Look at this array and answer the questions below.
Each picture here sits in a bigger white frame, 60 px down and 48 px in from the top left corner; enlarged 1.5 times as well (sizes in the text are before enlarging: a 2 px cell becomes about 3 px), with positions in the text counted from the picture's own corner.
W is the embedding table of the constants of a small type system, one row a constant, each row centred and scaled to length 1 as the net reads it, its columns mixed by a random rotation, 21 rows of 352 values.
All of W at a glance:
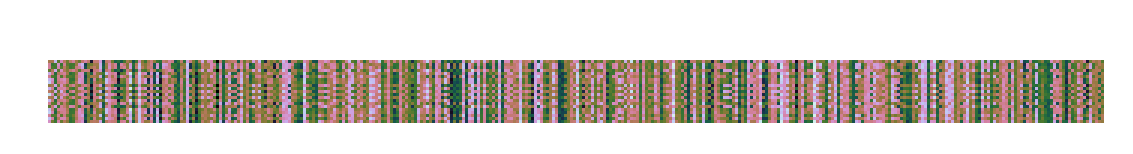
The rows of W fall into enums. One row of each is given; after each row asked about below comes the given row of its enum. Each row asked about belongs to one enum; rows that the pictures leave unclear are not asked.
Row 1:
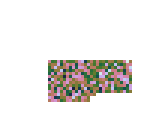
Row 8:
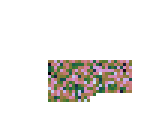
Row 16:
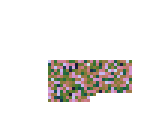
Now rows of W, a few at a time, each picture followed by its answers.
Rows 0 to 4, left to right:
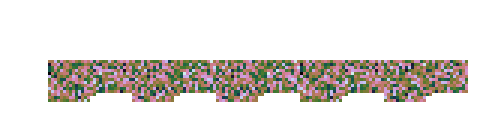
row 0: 8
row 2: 1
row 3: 8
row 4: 16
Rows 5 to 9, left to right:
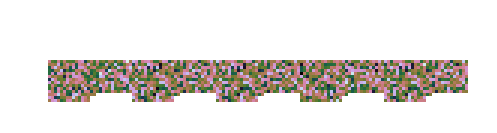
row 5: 1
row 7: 16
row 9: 16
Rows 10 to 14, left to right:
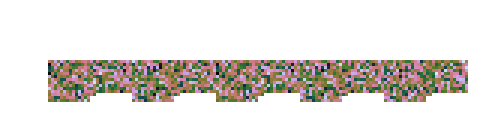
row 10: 8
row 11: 16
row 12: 8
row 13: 16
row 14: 1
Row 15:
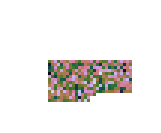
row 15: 8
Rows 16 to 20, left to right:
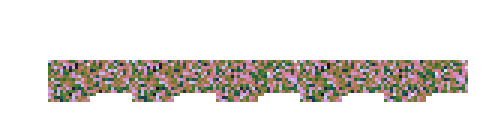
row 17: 16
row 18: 1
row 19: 16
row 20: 1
